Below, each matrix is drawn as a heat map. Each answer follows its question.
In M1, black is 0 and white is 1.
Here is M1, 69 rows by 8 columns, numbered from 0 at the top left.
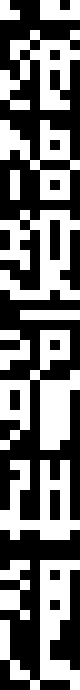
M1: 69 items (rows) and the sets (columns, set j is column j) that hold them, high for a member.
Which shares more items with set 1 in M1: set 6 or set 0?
set 6
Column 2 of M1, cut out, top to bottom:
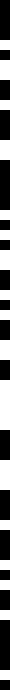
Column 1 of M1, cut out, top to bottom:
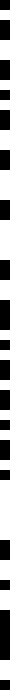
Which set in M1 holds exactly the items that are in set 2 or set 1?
6
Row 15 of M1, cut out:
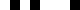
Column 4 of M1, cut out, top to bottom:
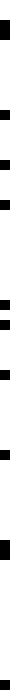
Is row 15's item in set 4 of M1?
yes
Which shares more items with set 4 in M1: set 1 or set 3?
set 1
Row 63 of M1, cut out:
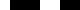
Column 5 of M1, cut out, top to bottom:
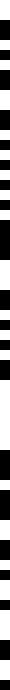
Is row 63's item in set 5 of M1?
yes
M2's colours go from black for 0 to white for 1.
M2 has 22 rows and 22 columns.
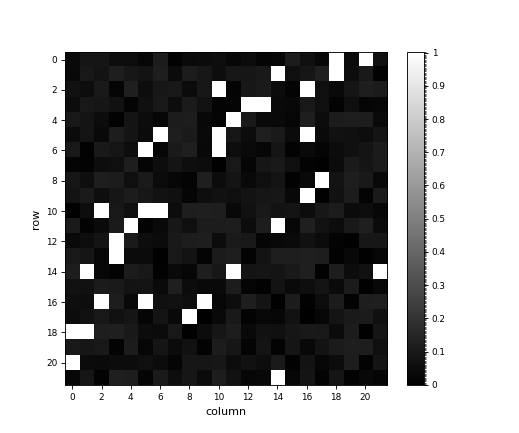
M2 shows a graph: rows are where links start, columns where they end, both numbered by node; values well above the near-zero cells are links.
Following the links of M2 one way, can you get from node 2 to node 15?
no
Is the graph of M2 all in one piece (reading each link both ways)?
no
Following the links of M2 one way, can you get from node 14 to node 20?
yes
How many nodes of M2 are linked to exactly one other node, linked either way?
8
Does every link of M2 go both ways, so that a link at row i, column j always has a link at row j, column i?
yes
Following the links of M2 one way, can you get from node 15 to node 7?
no
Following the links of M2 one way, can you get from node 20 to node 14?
yes
